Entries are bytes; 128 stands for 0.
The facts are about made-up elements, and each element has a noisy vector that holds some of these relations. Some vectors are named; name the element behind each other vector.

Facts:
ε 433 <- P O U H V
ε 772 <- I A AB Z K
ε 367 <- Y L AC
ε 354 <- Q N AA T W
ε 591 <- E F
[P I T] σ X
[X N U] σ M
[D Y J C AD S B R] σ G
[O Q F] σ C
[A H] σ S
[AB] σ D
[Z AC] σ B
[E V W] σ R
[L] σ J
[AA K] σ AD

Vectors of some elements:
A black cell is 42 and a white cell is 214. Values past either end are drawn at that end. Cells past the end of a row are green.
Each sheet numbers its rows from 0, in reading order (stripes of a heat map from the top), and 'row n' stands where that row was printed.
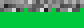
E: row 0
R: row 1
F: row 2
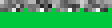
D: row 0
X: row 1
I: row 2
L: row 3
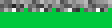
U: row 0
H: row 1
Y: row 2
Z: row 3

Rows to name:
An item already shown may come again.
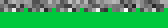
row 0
O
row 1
W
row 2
V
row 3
Y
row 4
M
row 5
N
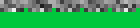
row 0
Y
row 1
T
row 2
Q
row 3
AA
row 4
O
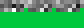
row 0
P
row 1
G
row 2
C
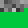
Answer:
AA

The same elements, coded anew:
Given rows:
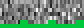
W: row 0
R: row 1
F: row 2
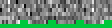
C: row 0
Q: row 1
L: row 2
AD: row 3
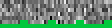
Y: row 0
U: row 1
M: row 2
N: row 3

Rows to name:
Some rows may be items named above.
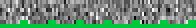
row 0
R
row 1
T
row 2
W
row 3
F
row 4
O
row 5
X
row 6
G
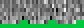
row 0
H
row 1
V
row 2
G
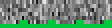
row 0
P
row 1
E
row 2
AA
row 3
I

